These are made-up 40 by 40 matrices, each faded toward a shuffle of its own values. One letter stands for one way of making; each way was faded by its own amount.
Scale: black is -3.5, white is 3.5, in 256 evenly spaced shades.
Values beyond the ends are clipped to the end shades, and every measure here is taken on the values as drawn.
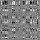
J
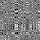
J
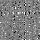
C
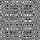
J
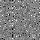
C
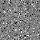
C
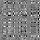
J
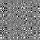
J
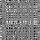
J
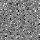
C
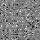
C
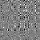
J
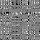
J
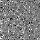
C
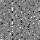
C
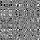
J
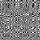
J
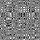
J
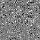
C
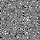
C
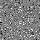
C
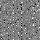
C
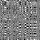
J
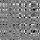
J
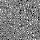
C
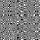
J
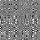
J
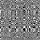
J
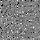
C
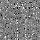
C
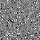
C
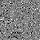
C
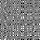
J
